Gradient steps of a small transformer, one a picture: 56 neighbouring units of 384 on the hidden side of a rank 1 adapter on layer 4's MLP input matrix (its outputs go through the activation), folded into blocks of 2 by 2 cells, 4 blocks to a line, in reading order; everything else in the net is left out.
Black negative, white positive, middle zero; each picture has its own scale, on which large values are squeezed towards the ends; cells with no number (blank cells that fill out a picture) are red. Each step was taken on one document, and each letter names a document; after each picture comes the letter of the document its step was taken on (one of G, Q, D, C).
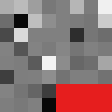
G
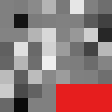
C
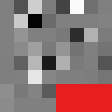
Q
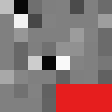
G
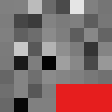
C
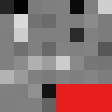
G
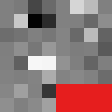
Q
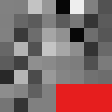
C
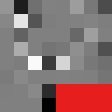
G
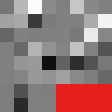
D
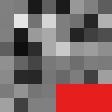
C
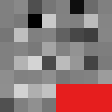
Q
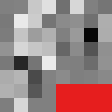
C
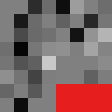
C
